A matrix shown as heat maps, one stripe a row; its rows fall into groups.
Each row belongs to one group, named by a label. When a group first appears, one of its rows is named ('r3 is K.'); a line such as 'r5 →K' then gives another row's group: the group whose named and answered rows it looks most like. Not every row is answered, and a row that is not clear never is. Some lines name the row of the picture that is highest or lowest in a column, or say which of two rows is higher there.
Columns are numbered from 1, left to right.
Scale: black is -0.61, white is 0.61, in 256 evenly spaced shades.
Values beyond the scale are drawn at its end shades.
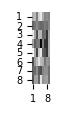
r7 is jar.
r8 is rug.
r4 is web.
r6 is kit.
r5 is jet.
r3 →jet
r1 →jet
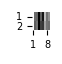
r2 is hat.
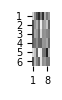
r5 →jet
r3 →rug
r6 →rug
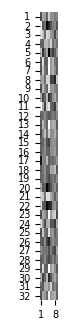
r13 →rug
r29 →rug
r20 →hat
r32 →rug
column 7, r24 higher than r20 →No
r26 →jar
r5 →web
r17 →kit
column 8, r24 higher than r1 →No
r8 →jet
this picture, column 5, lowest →5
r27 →web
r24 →jet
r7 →rug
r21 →jet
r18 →jar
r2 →hat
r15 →jar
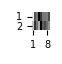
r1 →hat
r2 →web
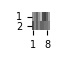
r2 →kit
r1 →jet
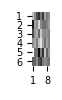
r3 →rug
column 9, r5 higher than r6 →Yes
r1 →hat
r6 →jar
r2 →kit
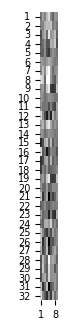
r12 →hat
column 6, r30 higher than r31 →Yes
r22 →jar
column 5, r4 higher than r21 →Yes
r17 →kit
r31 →web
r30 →rug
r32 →hat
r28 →rug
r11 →web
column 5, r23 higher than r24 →No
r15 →kit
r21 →web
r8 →jet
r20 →web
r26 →web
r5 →jar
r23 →web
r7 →jet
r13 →jet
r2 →kit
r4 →jar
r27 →web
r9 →jet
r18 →kit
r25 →hat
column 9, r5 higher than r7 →No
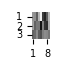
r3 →jar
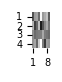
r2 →web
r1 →rug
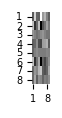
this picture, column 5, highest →1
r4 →jar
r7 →jet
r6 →web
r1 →rug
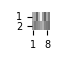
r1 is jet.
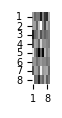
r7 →rug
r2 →jet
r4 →rug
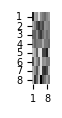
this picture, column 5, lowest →8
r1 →kit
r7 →jet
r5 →jet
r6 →rug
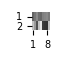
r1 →jar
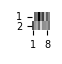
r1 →hat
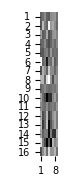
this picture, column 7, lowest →14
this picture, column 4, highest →8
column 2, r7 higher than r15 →Yes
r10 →hat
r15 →hat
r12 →web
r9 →jar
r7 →rug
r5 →kit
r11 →web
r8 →jet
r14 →web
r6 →hat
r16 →rug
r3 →web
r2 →rug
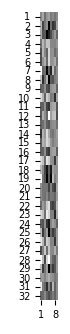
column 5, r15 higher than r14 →Yes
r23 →jet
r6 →rug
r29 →web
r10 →jet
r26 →jet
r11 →jar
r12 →rug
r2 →web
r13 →jar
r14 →kit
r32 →jar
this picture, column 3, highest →27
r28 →jet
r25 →web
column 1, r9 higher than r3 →No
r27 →rug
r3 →hat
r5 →rug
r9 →jar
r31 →hat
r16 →jar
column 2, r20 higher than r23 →No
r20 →web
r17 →jet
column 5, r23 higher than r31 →Yes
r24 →jar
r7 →hat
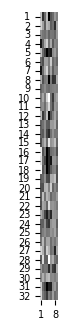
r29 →web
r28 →rug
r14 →jar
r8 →web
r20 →kit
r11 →jet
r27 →jet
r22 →rug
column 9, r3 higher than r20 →Yes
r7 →kit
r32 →hat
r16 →hat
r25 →jar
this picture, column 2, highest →28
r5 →hat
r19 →jar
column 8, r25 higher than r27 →Yes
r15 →rug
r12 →web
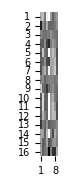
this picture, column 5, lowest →16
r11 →rug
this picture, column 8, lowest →16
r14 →jet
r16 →web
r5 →rug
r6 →jar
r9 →hat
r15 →web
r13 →kit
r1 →jet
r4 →jar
